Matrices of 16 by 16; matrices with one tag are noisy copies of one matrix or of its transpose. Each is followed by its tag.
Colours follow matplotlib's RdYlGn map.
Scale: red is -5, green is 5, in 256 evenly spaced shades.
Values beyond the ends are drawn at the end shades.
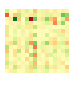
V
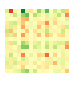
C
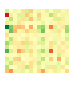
C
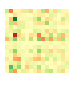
V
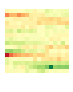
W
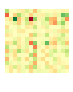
V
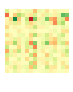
V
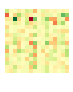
V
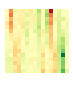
W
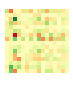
V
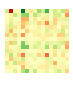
C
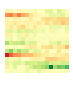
W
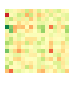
C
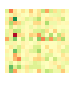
V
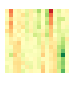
W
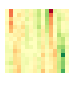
W
